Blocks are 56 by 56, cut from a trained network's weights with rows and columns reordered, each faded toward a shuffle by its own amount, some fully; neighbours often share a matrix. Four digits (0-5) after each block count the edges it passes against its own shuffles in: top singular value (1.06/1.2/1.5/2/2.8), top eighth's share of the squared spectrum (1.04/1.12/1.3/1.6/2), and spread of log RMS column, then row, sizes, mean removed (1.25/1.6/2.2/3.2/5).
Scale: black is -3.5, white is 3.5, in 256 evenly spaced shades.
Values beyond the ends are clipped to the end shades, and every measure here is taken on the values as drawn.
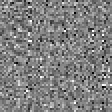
3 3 2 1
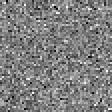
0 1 0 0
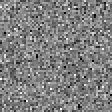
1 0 0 0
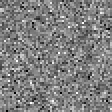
0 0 0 0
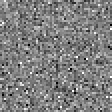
0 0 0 0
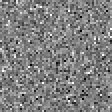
0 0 0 0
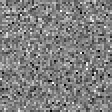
2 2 0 0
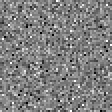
0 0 0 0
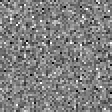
2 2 0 0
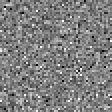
1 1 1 0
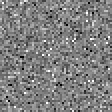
0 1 0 0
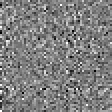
3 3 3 1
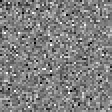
2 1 0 0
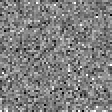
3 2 1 1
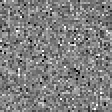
1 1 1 0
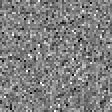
0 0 0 0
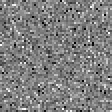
0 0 0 0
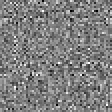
3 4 2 2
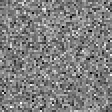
0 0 0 0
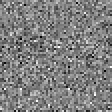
3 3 0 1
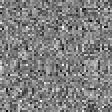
3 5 2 3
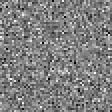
0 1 0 0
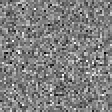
2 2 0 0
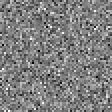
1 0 0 0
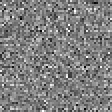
3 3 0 2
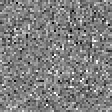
0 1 0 0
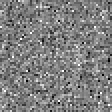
1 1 0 0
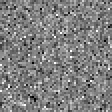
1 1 0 0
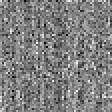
3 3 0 2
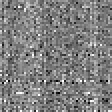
3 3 0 3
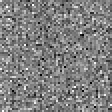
2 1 0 0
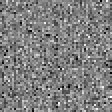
2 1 0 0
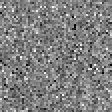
0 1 0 1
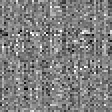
3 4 0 3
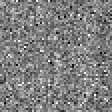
1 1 0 1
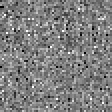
1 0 0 0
